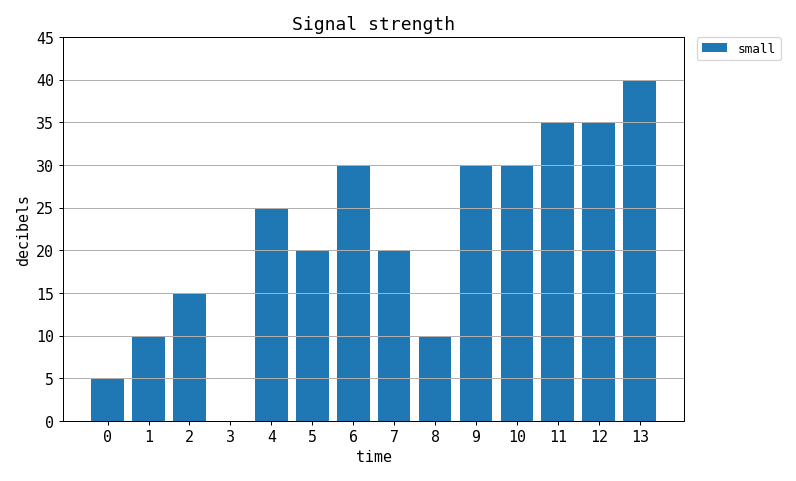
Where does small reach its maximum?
13
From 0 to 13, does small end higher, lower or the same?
higher
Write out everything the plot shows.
Title: Signal strength
x-axis: time, ticks 0 1 2 3 4 5 6 7 8 9 10 11 12 13
y-axis: decibels, ticks 0 5 10 15 20 25 30 35 40 45
Legend: small
Values:
small: 5 10 15 0 25 20 30 20 10 30 30 35 35 40
